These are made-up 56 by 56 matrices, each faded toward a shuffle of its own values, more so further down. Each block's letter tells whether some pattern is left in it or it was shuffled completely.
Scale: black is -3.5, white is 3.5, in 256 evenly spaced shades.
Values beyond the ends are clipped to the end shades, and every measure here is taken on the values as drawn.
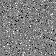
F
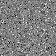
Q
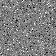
F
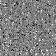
Q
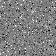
F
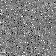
Q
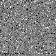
Q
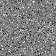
Q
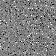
Q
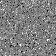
Q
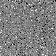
Q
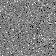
F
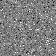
F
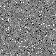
Q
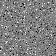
F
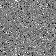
Q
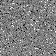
F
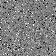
F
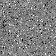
Q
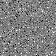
Q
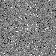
Q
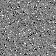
F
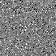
Q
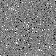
Q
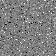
F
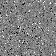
F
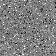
F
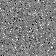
F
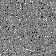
F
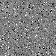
Q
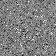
F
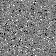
F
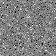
Q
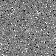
F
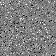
F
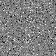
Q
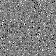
Q
